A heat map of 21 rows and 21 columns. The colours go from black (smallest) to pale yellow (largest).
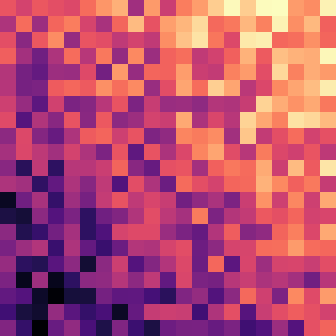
No regular stripes run through it. The top right is the ninth with the highest average. No row or column stands out. Values rise toward the top right. The histogram is bell-shaped.
